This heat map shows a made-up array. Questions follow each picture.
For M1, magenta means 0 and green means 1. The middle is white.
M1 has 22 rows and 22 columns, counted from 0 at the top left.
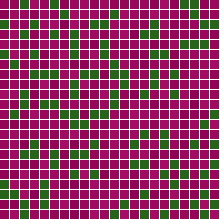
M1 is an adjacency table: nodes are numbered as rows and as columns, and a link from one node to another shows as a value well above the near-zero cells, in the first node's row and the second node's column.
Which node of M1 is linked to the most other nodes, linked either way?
node 7
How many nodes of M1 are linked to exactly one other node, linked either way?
0
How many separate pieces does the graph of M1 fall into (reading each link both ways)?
1
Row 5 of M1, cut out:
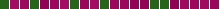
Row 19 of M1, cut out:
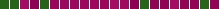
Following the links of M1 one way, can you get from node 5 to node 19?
yes
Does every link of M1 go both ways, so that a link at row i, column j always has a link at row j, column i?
yes
